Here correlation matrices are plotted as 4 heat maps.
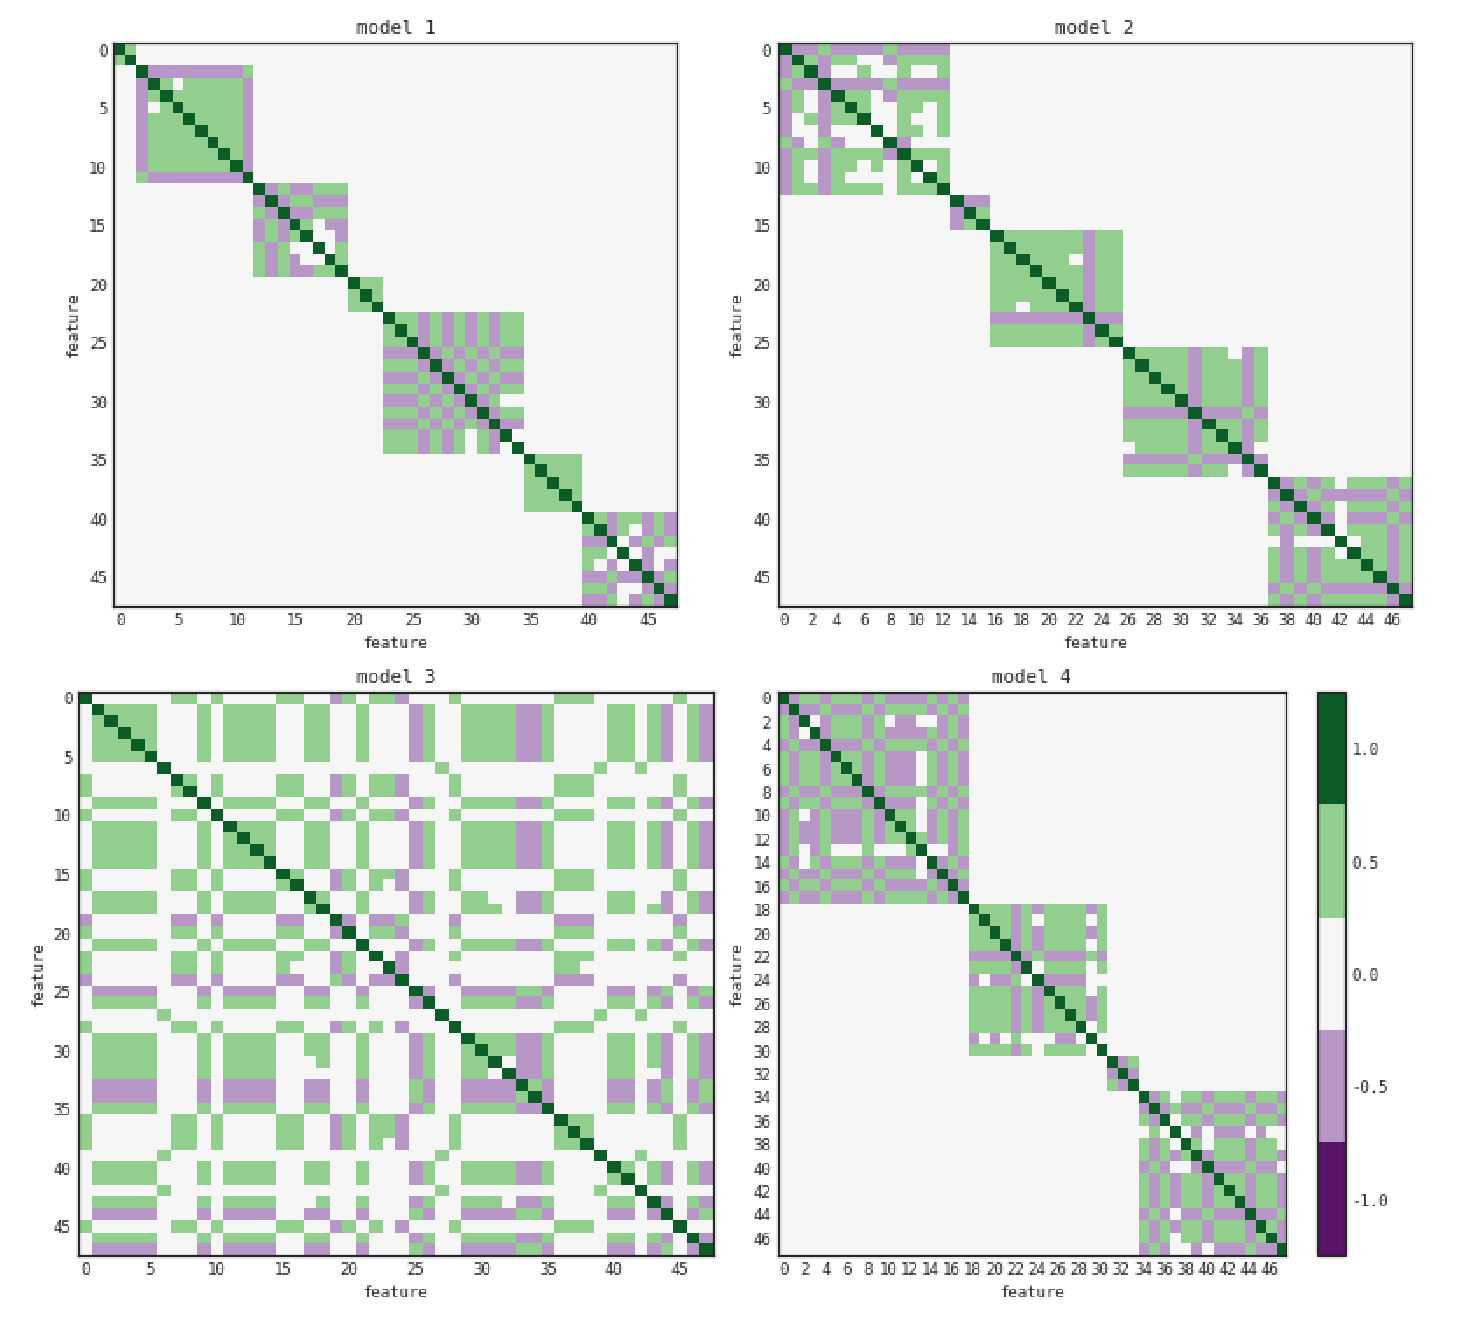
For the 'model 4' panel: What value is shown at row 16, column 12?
-0.5
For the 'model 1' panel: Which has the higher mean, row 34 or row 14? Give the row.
34
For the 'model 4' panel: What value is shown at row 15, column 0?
-0.5
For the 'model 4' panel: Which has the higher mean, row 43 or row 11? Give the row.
43
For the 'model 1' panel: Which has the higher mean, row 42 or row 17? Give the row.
17
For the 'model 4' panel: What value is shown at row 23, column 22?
-0.5
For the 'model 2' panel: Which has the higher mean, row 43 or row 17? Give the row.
17
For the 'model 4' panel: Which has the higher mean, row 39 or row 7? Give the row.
39
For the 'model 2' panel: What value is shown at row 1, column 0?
-0.5
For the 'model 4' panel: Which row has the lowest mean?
22
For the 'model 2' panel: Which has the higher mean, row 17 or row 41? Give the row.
17
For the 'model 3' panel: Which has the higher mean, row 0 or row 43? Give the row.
43
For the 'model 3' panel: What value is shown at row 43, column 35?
0.5
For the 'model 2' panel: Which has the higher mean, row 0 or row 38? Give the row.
38
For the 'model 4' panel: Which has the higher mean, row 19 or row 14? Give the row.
19
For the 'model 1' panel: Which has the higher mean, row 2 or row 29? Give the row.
29
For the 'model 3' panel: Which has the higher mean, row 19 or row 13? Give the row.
13
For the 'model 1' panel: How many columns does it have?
48
